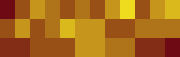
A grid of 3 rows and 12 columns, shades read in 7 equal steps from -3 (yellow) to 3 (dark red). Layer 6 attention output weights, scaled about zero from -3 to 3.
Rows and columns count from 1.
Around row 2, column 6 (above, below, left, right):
0 -1 -2 -1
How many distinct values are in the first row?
6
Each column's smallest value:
1 -1 -1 0 -2 -1 -1 -1 -3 0 -1 -2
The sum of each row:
-1 -1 12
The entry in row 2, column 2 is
-1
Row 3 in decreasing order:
3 2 2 2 2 1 1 1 0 0 -1 -1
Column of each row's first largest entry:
1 1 12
